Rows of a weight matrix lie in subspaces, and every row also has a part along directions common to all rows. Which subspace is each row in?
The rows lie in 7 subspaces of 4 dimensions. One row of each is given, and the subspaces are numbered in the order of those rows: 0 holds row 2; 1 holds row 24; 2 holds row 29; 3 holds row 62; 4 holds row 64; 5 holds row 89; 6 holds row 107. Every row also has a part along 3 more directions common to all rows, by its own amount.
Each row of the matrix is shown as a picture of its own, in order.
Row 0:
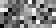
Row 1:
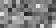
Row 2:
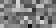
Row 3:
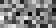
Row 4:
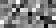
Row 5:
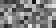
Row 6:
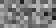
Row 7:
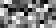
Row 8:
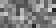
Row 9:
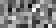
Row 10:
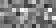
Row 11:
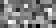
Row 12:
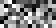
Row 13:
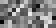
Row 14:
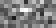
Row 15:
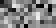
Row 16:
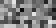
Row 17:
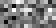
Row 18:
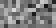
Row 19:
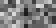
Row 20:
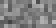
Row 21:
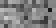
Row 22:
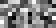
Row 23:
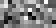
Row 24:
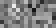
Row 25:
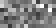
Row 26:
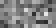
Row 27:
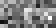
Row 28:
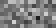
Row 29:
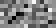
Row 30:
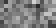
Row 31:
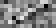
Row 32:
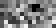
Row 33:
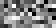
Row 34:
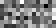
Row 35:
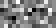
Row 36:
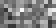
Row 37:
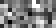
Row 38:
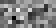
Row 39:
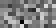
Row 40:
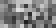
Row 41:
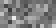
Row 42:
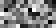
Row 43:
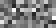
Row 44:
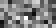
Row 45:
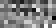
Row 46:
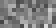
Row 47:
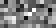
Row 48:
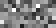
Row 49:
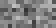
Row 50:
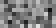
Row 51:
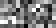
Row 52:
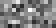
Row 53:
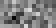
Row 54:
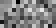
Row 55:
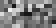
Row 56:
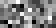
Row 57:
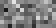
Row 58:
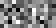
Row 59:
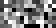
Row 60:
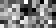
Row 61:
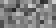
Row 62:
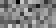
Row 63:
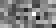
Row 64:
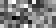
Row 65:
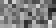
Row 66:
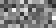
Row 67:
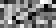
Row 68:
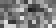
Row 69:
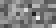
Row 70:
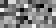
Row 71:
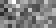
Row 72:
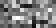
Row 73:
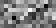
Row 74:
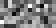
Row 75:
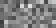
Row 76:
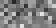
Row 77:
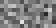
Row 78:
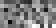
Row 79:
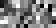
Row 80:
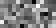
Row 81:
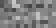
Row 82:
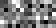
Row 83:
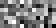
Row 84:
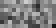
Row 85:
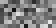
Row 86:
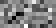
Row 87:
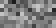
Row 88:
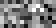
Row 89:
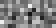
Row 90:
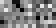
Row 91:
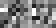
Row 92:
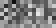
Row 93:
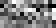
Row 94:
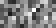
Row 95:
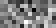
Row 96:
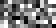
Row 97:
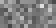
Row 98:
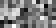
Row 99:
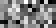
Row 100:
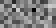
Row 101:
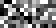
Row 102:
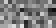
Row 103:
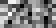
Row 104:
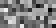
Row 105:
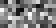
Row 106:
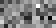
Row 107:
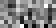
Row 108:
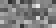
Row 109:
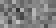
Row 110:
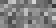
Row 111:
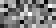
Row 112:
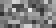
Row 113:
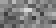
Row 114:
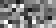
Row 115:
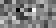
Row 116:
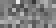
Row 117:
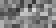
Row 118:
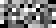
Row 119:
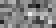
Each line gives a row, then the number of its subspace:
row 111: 1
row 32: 3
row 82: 4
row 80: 2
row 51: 3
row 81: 4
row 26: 1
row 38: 0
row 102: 2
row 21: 5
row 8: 4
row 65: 2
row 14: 1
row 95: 6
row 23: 1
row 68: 3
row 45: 6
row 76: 2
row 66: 3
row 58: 0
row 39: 6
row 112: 3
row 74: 5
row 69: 1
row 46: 6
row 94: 5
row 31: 0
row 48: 6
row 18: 0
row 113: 1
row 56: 3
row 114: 3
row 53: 2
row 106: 3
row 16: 2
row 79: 4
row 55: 5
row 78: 6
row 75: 1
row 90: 4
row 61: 0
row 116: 3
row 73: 0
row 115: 0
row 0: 1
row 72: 4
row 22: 5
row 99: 1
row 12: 0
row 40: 6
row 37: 5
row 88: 3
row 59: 6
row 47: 0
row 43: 2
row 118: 1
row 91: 1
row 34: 2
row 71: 4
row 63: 1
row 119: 5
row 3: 2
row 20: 5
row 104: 6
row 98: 5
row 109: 0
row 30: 2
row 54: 3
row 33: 1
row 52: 3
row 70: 4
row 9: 5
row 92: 2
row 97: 4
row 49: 4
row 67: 0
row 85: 2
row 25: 4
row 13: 5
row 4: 5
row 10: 4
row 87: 4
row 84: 6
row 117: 5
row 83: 6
